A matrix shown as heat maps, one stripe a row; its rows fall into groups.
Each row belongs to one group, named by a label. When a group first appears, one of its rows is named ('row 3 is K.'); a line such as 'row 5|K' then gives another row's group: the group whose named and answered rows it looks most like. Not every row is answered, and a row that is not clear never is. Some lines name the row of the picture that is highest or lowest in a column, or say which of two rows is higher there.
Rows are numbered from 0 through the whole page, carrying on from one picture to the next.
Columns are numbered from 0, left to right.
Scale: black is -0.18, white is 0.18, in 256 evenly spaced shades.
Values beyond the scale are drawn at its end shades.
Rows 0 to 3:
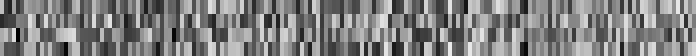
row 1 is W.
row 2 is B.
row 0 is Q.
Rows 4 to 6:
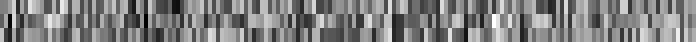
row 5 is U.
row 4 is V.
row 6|Q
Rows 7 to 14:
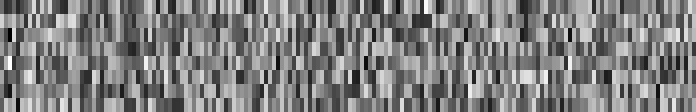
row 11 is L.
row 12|W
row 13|Q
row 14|V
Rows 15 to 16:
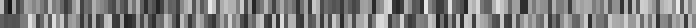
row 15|Q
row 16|W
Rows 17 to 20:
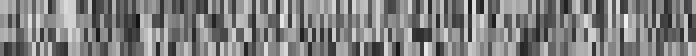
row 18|B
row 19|B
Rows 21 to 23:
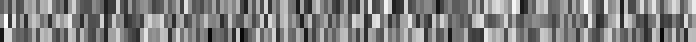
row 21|Q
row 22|B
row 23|L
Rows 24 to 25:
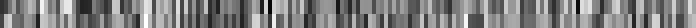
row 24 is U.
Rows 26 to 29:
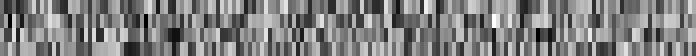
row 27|U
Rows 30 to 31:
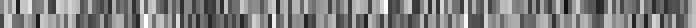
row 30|B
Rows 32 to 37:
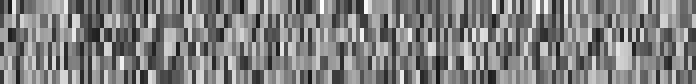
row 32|U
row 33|V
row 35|W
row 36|W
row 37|V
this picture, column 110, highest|34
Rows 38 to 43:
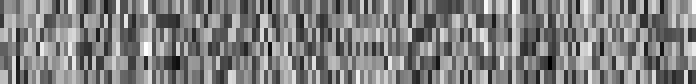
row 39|V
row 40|B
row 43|B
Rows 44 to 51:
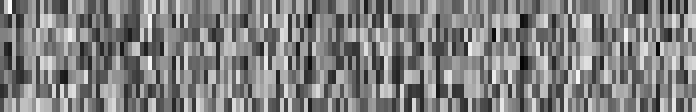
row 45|U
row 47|Q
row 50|W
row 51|V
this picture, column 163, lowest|51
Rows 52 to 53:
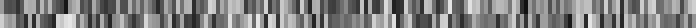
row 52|Q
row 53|B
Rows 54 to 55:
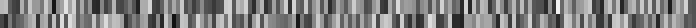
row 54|B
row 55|W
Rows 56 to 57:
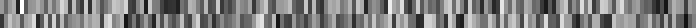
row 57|W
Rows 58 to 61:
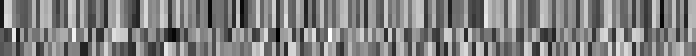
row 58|L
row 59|L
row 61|W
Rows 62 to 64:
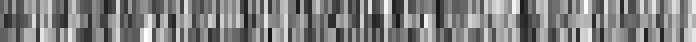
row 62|Q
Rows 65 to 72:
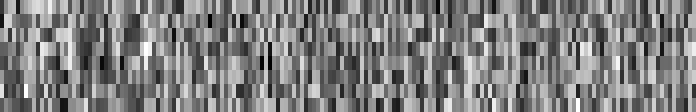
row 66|L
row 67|B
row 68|U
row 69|Q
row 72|L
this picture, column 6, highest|71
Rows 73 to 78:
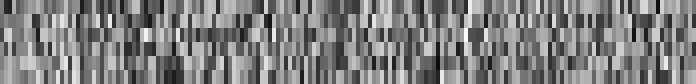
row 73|Q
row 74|W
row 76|W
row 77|V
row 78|V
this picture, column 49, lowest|75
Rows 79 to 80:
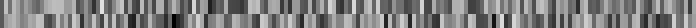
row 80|V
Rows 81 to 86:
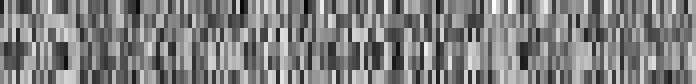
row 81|L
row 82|U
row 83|B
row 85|Q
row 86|B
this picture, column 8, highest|84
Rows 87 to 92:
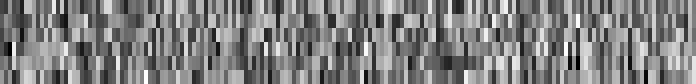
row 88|L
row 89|W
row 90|U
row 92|Q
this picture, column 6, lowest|88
